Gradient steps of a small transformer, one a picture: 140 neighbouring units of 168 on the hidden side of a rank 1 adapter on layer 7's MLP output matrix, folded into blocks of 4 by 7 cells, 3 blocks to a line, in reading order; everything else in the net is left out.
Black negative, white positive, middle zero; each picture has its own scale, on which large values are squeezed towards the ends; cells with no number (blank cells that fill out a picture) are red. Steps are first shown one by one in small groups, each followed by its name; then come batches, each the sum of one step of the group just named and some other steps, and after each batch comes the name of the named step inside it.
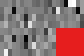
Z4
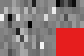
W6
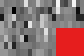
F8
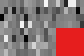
Z4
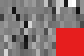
Z4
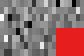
W6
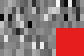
W6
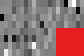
Z4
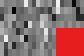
F8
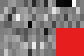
W6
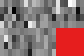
F8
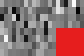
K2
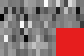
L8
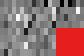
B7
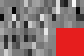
B7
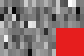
L8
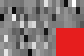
L8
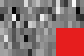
K2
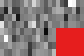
K2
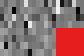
B7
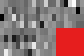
L8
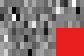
K2
